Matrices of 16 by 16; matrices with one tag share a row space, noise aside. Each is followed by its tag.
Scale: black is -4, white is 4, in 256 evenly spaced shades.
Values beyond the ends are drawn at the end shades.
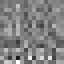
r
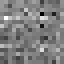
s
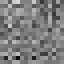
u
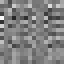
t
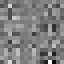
u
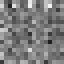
t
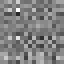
r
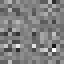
u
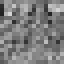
t
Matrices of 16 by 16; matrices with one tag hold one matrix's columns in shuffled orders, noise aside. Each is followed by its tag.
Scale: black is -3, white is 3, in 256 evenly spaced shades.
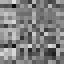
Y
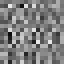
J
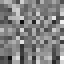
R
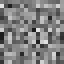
J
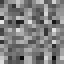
R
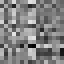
Y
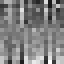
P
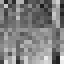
P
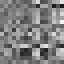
Y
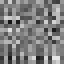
R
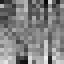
P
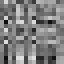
R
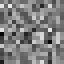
J
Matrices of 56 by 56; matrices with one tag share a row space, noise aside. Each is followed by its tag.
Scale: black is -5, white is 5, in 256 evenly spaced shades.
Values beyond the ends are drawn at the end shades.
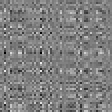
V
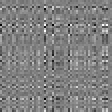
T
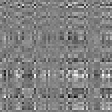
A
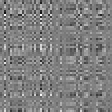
V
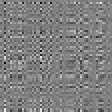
V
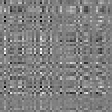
V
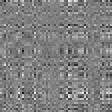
A
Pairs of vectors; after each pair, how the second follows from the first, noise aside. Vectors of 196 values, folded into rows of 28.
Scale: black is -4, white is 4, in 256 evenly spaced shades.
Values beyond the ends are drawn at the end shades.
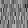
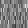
negated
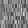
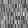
copied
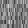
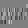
partly zeroed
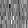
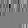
partly zeroed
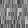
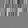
partly zeroed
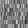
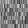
copied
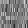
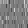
partly zeroed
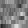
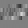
partly zeroed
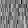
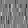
partly zeroed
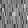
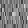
copied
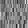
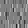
partly zeroed
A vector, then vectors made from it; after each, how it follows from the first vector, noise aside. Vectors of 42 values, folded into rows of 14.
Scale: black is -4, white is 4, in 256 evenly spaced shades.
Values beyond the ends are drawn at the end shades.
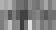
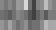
reversed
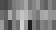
negated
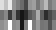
scaled up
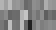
sign-scrambled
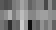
negated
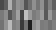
sign-scrambled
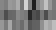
reversed
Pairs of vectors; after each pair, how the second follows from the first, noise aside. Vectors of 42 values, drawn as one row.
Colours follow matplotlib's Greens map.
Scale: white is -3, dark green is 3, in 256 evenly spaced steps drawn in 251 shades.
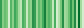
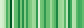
shuffled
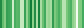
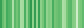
shrunk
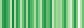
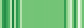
partly zeroed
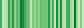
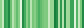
sign-scrambled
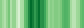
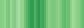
shrunk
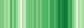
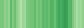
shrunk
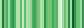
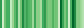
sign-scrambled
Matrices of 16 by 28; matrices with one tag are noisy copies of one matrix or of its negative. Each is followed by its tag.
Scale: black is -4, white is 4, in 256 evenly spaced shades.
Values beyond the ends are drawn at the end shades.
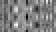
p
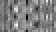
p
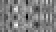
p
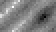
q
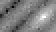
q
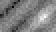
q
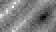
q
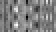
p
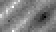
q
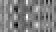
p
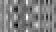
p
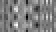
p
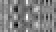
p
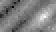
q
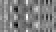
p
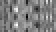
p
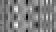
p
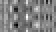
p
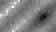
q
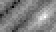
q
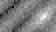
q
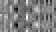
p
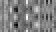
p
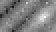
q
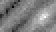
q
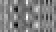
p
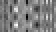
p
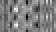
p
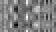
p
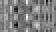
p
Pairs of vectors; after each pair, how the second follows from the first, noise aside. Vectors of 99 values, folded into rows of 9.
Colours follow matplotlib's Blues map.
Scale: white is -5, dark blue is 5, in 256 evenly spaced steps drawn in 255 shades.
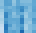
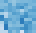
sign-scrambled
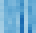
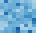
shuffled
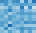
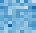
sign-scrambled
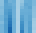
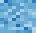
shuffled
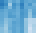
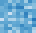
shuffled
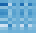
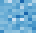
shuffled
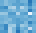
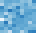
shuffled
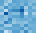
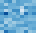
sign-scrambled
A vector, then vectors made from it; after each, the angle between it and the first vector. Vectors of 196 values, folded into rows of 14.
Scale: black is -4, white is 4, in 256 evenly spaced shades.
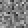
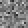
nearly parallel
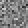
orthogonal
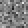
nearly parallel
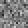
orthogonal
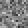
partly aligned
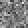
nearly parallel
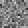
orthogonal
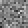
orthogonal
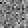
partly aligned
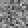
partly aligned
